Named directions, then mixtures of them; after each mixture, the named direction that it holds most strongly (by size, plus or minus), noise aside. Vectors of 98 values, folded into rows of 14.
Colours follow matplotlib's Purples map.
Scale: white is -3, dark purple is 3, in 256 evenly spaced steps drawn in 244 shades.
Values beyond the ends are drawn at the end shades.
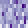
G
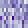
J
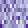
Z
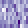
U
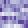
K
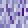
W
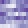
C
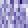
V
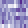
C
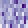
G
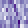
U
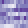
C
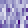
U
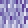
W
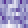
C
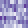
K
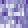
C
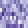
K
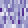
W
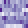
K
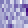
V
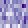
G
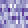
Z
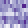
K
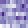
C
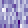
U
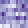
C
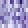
V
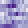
C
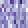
V
